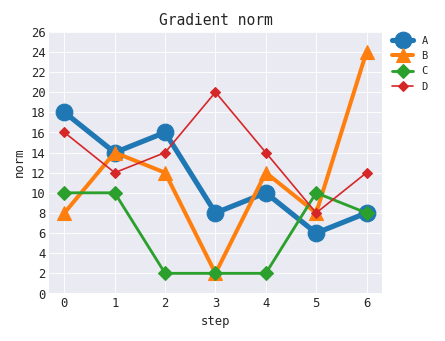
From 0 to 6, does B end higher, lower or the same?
higher
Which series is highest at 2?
A
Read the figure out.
Title: Gradient norm
x-axis: step, ticks 0 1 2 3 4 5 6
y-axis: norm, ticks 0 2 4 6 8 10 12 14 16 18 20 22 24 26
Legend: A, B, C, D
Values:
A: 18 14 16 8 10 6 8
B: 8 14 12 2 12 8 24
C: 10 10 2 2 2 10 8
D: 16 12 14 20 14 8 12
